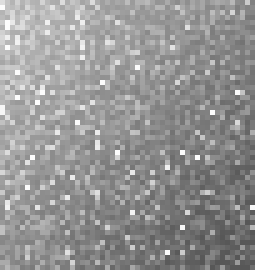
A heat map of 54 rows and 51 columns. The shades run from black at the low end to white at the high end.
Slope: up to the top left. Ninth with the lowest average: bottom right. Ninth with the highest average: top left. Stripes: none.
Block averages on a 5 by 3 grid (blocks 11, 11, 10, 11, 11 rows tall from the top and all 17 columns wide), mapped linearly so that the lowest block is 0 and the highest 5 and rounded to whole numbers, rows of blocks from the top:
532 | 432 | 421 | 321 | 210
